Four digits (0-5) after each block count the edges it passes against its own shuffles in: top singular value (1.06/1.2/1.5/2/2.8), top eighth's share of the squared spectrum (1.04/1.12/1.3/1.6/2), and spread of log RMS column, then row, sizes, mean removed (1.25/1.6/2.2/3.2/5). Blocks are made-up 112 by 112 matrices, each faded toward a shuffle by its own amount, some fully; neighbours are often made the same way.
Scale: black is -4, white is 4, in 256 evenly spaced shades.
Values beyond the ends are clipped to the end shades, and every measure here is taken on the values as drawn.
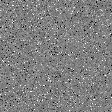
0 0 0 0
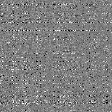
2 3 3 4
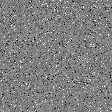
1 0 0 1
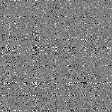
2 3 3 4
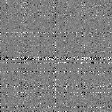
3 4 3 4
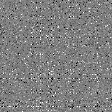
2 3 2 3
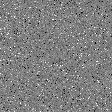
0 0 0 0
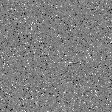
0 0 0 0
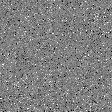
0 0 0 1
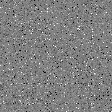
1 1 1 1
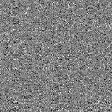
4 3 2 2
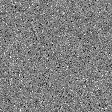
0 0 0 0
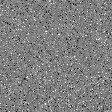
2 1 0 0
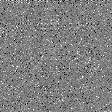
4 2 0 1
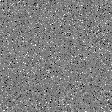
3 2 0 0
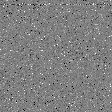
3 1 0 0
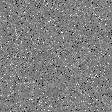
0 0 0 0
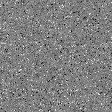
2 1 0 0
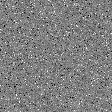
1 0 0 0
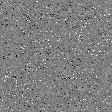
2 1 0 0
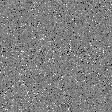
2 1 0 0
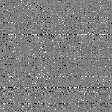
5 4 1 3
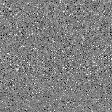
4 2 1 1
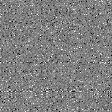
4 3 1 2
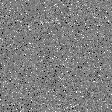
2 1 0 0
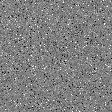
1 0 0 0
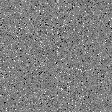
2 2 1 0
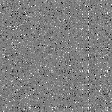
4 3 2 1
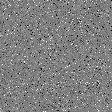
2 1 0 0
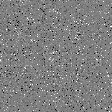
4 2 1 1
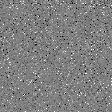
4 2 1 1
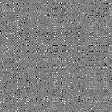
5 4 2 3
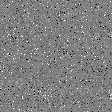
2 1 0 0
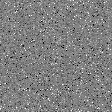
3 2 0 1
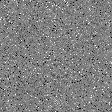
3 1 0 0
